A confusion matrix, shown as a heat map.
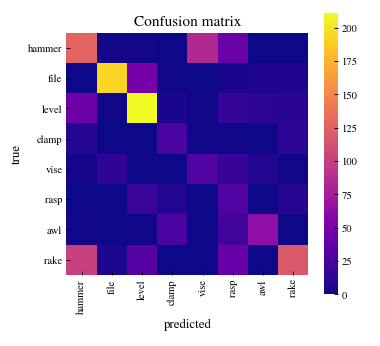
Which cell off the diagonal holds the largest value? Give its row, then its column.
rake, hammer
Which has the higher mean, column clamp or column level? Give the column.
level
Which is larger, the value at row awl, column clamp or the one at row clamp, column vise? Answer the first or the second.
the first
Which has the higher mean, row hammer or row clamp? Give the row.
hammer
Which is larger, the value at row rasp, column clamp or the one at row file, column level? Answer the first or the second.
the second
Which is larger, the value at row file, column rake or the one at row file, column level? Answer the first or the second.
the second
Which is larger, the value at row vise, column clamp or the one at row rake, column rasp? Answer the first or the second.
the second
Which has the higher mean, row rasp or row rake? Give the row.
rake
